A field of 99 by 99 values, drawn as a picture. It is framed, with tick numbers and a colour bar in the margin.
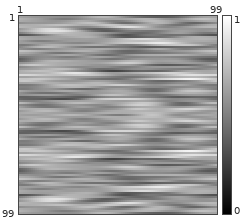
Histogram: bell-shaped. Slope: none. Grain: streaks across. Mirror symmetry: top to bottom. Average level on the scale: 60%.
